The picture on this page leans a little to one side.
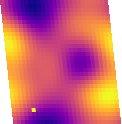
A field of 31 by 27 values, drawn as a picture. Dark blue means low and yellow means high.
Lone odd cells: 1, higher than its neighbours. Ninth with the highest average: bottom right. Histogram: bell-shaped.
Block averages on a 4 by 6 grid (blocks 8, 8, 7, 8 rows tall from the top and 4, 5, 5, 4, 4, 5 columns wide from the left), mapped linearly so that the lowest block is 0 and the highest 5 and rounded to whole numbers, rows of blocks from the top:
2 0 0 2 3 3 / 5 3 2 2 2 4 / 4 3 2 2 2 4 / 3 1 1 2 4 5
